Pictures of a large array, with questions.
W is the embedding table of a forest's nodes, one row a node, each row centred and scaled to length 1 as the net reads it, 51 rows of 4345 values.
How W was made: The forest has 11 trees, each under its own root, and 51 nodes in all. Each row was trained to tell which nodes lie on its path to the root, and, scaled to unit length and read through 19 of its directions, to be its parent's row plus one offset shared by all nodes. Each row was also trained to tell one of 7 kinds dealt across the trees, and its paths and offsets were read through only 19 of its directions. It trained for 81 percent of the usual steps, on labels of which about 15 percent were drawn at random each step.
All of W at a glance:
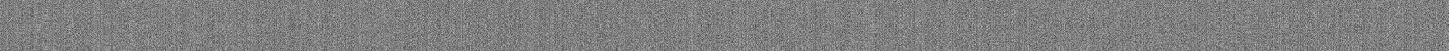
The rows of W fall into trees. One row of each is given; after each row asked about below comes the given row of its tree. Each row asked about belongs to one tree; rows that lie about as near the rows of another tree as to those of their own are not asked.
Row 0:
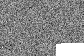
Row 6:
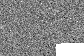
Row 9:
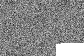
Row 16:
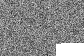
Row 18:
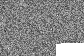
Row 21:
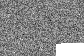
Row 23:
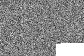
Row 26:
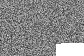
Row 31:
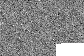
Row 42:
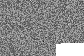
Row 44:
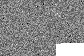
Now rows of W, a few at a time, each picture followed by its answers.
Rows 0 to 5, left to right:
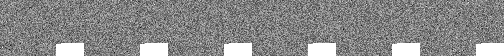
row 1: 44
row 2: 44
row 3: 42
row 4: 6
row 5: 26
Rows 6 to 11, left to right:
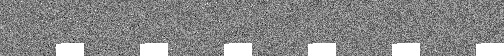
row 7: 44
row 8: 21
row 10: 31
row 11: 16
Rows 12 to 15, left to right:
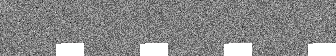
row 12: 26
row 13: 31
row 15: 18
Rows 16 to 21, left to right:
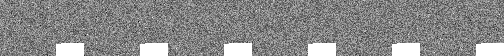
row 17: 0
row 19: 9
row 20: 21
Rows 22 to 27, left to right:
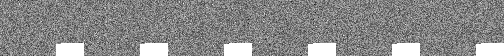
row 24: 31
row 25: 21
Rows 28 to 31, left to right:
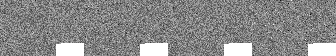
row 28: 6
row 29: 26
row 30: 44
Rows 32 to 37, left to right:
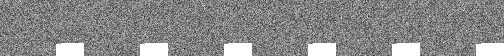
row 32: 0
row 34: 6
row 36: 18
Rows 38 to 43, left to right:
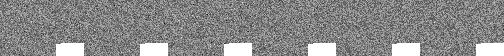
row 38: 42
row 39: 16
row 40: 31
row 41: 21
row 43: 18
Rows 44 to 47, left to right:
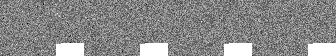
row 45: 26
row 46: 9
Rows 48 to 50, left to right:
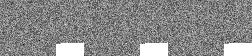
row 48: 23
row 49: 18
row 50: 42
